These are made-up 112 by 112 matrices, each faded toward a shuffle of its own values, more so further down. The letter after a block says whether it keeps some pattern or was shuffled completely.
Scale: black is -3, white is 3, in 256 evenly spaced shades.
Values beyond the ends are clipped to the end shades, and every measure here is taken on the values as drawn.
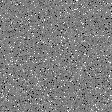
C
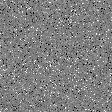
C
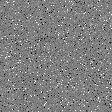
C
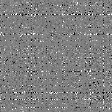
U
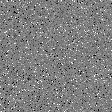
C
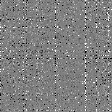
U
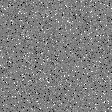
C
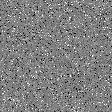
C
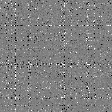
U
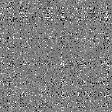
U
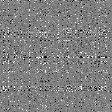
U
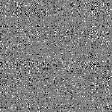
U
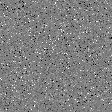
C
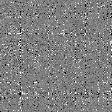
U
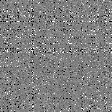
U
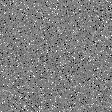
C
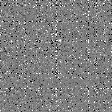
U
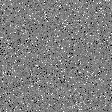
C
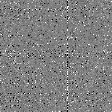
U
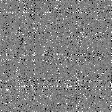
U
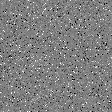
C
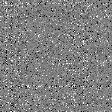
U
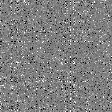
U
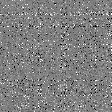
U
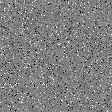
C
